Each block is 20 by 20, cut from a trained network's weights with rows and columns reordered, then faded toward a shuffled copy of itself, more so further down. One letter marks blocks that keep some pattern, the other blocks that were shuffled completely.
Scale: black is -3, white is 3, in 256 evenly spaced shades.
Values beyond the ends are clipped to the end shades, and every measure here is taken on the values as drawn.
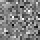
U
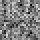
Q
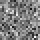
U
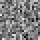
U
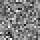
U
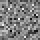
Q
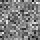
Q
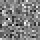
Q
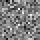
U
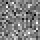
Q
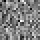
Q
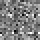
Q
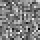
U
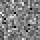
U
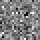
Q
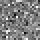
U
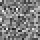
U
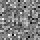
Q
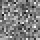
U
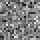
U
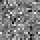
U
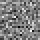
Q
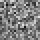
U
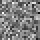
Q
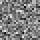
U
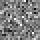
U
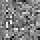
Q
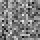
Q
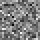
U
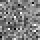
U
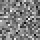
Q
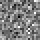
Q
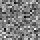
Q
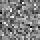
U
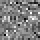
Q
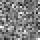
U
